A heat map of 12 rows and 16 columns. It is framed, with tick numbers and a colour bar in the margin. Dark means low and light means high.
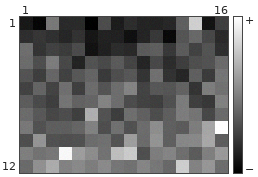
Ninth with the highest average: bottom right. Slope: up to the bottom. Ninth with the lowest average: top middle. Stripes: none.
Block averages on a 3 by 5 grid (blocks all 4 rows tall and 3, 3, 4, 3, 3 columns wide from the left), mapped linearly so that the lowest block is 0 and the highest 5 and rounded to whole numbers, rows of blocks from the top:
1 0 0 1 2 | 2 3 2 2 2 | 4 4 4 4 5
